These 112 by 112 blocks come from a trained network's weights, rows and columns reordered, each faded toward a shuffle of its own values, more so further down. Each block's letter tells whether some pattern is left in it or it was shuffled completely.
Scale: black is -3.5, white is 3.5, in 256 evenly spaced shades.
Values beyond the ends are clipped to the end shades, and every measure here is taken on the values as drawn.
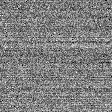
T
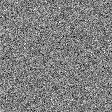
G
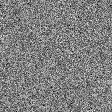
G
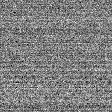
T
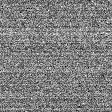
T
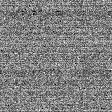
T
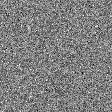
G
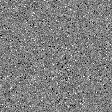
T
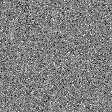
G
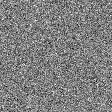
G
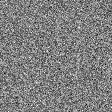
G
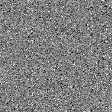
T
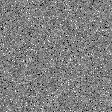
T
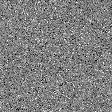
G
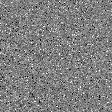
T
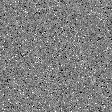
G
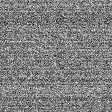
T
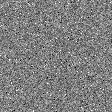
G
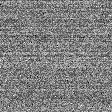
T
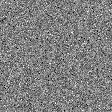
G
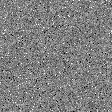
G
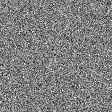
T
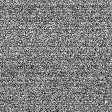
T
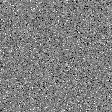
G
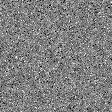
G
